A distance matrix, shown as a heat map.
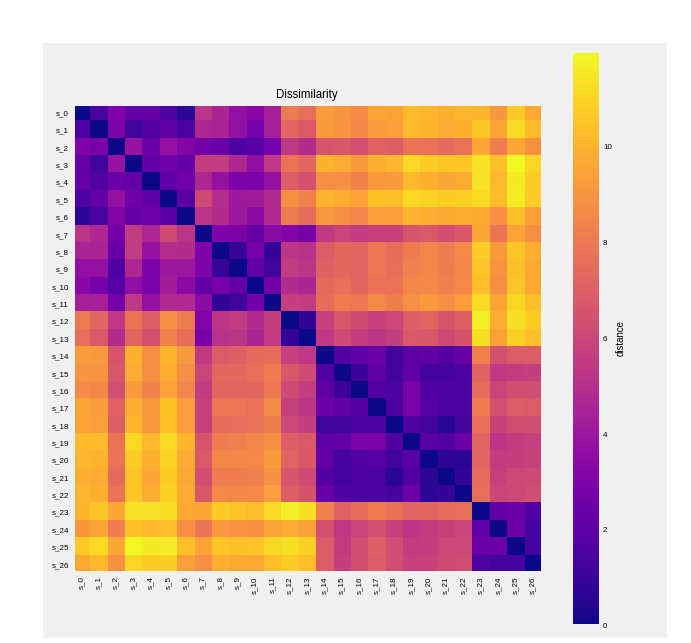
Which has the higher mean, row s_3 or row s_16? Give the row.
s_3
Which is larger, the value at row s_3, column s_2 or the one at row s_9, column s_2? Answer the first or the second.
the first
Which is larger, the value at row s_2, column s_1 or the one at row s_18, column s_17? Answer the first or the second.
the first
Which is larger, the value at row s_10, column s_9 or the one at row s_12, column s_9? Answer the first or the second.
the second
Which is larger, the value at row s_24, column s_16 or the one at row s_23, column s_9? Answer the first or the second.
the second
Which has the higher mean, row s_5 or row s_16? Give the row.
s_5
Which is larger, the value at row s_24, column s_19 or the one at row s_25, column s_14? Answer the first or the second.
the second
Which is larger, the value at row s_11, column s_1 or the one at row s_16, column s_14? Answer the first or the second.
the first
